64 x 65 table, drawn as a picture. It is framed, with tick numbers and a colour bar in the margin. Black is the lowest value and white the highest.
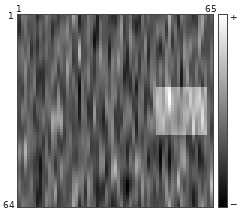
The ninth with the highest average is the middle right. An odd patch, higher than its surroundings, sits in the middle right. Overall the values sit about 40% of the way up the scale. Streaks run downward.
